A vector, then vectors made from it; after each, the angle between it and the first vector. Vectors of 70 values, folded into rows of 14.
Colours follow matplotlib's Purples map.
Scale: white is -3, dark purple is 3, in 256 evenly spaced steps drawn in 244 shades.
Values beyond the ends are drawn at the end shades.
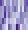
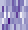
partly opposed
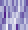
nearly parallel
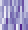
nearly opposite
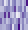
partly aligned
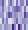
orthogonal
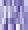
nearly opposite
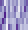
nearly parallel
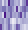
partly aligned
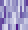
nearly parallel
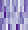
nearly parallel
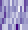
nearly parallel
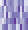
nearly opposite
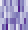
nearly opposite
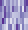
nearly parallel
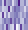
partly opposed
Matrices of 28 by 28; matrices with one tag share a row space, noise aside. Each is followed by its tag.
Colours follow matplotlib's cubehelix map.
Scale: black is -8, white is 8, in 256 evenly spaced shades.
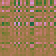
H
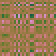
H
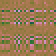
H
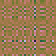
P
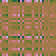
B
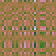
P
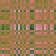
H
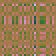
P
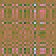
P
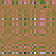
P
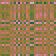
H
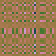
P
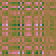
B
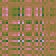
B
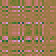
B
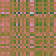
H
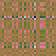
P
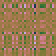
P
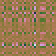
P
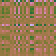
H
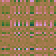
H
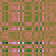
B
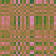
H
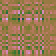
B
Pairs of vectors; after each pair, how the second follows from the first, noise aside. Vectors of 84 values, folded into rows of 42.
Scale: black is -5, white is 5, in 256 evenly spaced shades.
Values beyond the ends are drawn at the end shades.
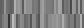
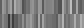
sign-scrambled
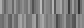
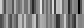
scaled up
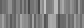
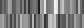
scaled up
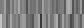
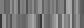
sign-scrambled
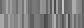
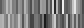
scaled up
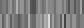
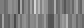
reversed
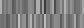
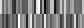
scaled up
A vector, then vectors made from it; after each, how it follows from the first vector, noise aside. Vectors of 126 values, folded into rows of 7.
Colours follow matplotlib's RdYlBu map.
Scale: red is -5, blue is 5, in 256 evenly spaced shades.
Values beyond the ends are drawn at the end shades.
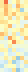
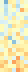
negated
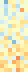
negated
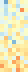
negated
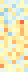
wrapped around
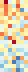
scaled up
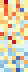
scaled up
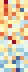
scaled up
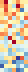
scaled up
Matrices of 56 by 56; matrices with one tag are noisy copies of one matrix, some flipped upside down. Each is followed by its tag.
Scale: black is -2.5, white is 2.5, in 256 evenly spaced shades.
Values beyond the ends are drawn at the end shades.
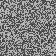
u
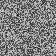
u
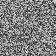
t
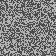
u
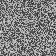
u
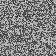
t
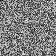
u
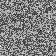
t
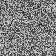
u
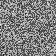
u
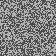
u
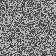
u
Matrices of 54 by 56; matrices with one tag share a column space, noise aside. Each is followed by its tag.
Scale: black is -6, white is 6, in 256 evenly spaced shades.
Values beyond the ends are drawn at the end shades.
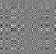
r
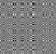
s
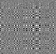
r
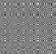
s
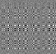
r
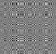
s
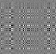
r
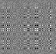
r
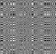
s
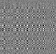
r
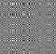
s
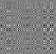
r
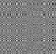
s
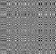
s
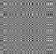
s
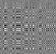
r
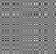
s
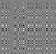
r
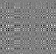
r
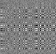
r
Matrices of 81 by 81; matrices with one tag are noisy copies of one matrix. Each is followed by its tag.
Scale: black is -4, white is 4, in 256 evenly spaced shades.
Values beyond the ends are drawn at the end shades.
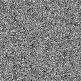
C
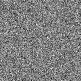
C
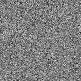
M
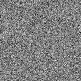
M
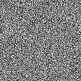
M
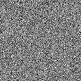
M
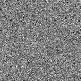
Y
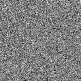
Y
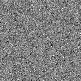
C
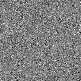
M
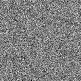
C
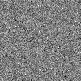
C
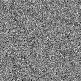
C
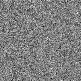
C
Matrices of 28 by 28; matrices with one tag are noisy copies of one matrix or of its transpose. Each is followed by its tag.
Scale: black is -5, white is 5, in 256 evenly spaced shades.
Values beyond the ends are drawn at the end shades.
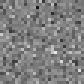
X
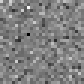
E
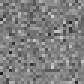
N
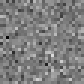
X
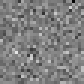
N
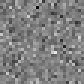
X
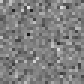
E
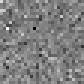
E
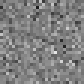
X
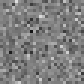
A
